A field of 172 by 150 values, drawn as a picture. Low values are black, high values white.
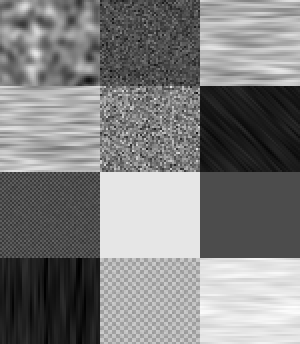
It is made of 4 by 3 panels. Panel 1,1: middling, blotchy, strong in contrast. Panel 1,2: low, fine-grained. Panel 1,3: high, streaked across. Panel 2,1: high, streaked across. Panel 2,2: middling, fine-grained, strong in contrast. Panel 2,3: very low, slanting down to the right, faint in contrast. Panel 3,1: low, checkered. Panel 3,2: very high, flat. Panel 3,3: low, flat. Panel 4,1: very low, streaked downward, faint in contrast. Panel 4,2: high, checkered. Panel 4,3: very high, streaked across, faint in contrast.
